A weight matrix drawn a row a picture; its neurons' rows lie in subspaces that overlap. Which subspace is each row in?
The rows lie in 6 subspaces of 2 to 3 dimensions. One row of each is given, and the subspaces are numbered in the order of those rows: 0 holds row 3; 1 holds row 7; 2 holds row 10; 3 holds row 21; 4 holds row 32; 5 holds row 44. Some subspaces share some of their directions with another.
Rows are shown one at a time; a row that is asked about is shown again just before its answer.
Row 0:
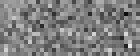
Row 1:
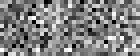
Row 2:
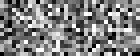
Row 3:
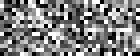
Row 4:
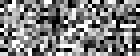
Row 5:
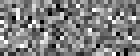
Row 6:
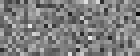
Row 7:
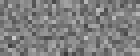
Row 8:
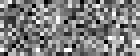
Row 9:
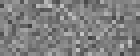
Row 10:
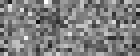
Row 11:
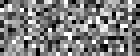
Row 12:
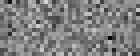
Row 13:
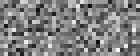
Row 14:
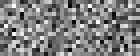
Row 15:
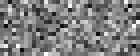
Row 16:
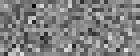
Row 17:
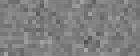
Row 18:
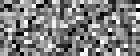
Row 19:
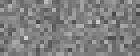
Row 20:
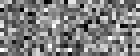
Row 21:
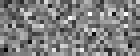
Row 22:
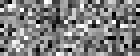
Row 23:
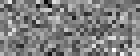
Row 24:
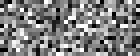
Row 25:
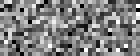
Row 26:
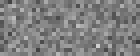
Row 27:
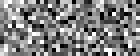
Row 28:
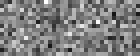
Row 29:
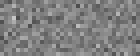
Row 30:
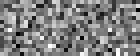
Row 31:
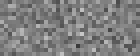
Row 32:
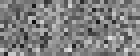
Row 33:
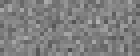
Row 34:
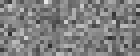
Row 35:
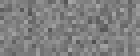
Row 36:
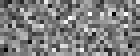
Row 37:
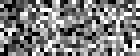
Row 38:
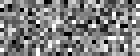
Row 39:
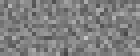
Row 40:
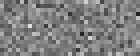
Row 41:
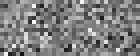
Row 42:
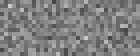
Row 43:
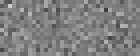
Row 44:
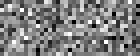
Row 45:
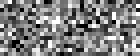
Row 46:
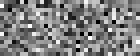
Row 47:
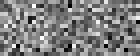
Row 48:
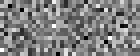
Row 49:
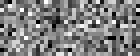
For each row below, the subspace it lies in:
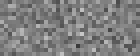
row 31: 5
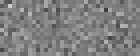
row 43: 1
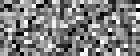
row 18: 4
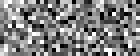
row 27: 3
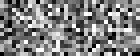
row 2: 0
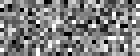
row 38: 5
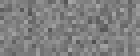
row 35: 5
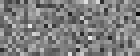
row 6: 0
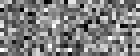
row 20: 5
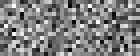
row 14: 2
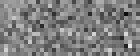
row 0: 3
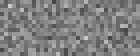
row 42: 1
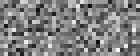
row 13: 2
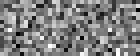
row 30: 4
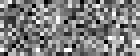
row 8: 4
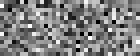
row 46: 0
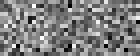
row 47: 2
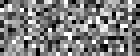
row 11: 5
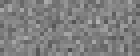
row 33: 5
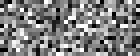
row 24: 3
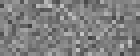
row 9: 0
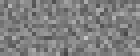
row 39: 1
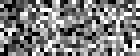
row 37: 3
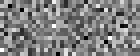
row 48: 1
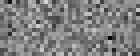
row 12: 0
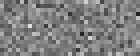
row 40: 0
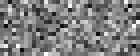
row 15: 2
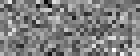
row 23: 0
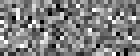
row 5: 4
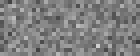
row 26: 4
